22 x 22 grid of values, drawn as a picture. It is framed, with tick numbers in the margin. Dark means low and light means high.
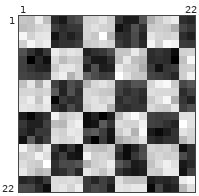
Histogram: two levels. Grain: checkered. Average level on the scale: 50%.
